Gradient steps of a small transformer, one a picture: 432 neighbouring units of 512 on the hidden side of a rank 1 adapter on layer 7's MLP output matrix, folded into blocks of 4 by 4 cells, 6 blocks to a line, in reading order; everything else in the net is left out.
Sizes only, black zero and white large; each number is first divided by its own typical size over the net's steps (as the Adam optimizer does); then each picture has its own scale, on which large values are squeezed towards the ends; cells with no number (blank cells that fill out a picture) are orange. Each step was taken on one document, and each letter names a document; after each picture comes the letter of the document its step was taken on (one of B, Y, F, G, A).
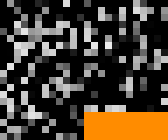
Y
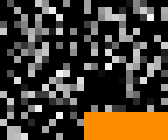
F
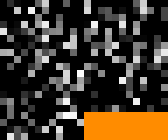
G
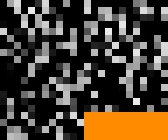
G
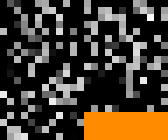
F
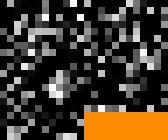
Y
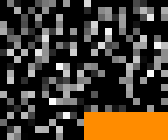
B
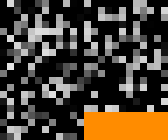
Y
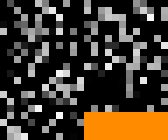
F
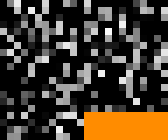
G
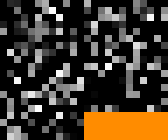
F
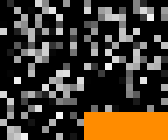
F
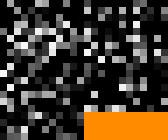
Y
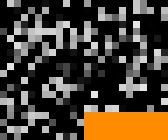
Y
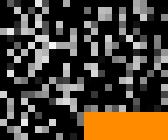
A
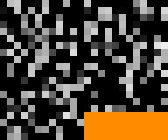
B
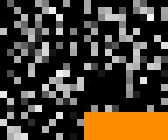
F
